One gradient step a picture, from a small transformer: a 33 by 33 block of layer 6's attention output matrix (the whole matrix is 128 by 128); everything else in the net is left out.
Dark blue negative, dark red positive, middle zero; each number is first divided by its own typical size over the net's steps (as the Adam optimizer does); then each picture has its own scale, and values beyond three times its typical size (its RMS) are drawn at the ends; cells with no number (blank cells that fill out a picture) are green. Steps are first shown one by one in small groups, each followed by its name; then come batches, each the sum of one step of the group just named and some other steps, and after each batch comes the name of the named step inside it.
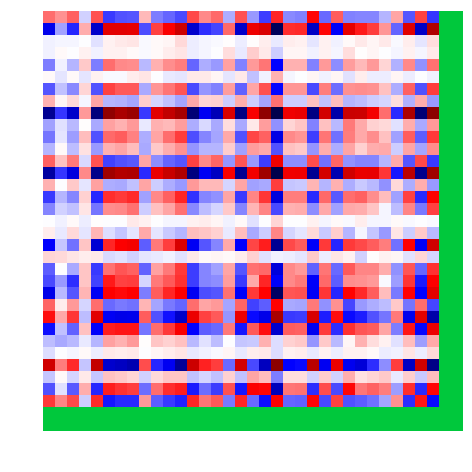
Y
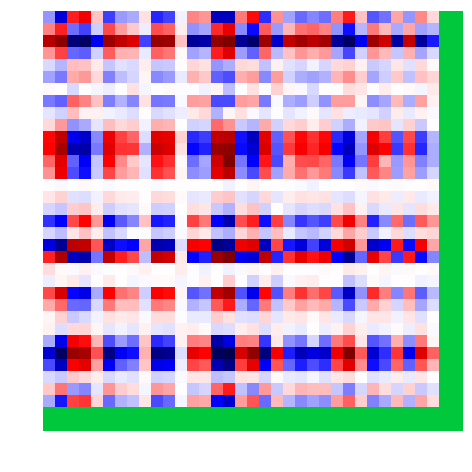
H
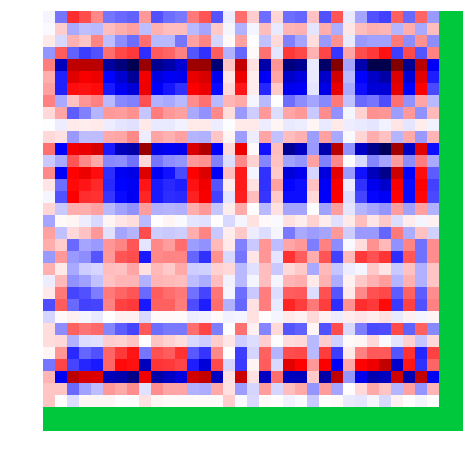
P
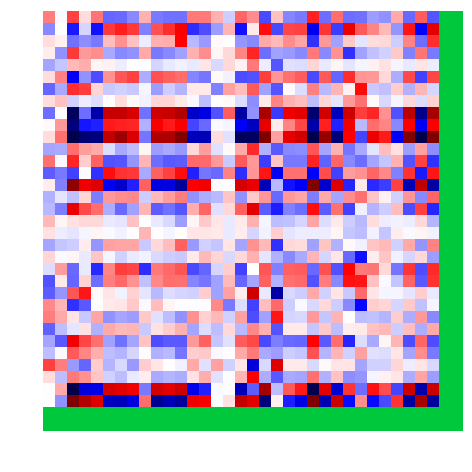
Y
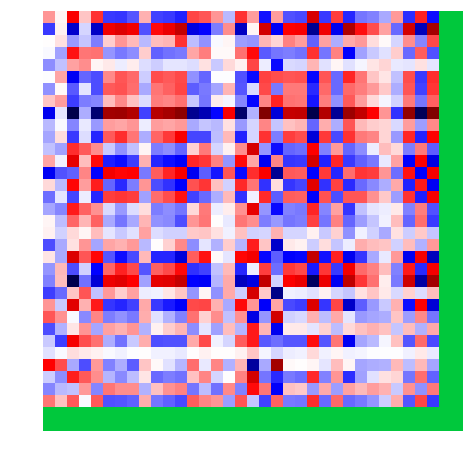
Y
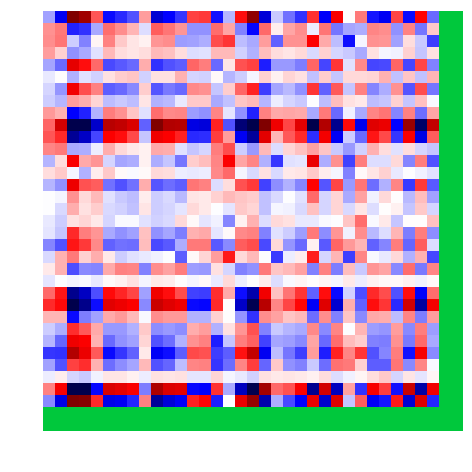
H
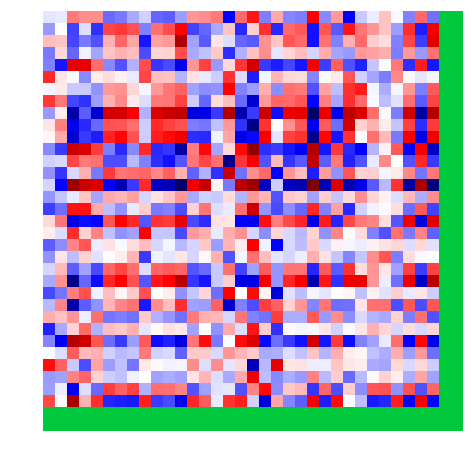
Y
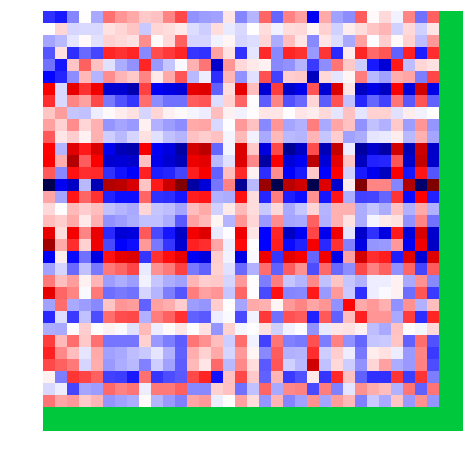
P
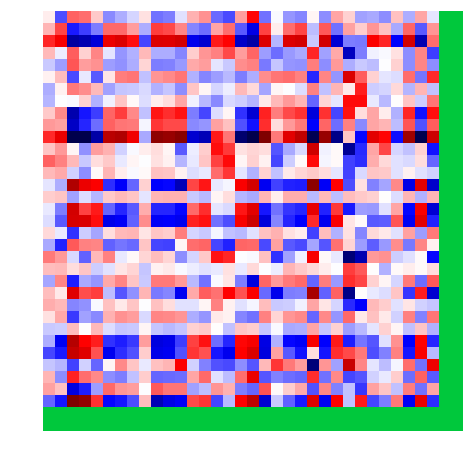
H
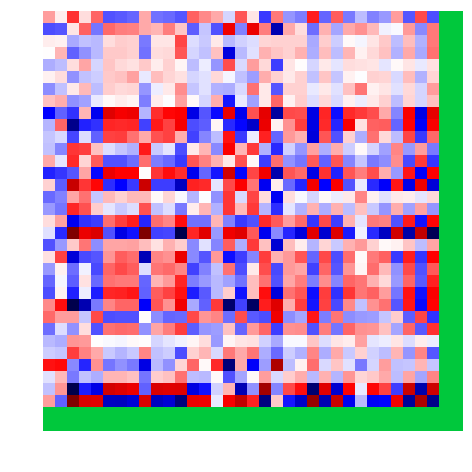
Y
